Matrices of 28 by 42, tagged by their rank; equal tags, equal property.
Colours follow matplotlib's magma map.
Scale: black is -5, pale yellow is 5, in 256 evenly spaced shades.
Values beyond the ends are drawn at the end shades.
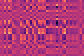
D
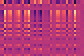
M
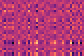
D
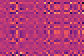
D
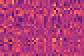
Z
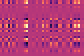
M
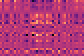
D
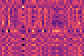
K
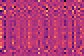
K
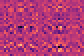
K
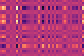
M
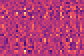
Z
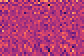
Z
